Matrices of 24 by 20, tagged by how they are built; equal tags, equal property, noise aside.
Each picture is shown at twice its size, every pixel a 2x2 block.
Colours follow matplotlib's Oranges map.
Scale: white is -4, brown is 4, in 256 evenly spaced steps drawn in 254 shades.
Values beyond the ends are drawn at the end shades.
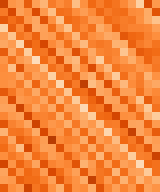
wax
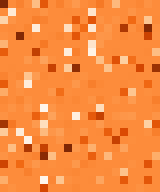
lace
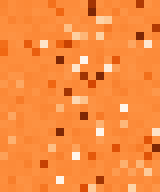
lace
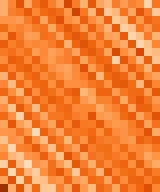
wax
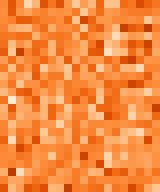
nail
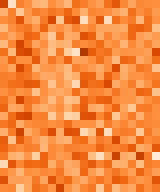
nail
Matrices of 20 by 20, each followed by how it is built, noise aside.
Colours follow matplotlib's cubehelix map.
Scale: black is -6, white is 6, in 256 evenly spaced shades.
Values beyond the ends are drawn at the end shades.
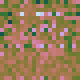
uneven rows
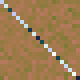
diagonal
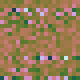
uneven rows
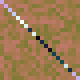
diagonal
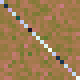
diagonal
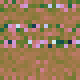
uneven rows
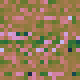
uneven rows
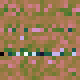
uneven rows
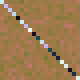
diagonal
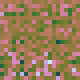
uneven rows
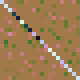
diagonal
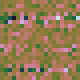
uneven rows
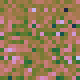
uneven rows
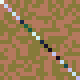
diagonal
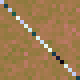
diagonal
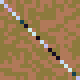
diagonal
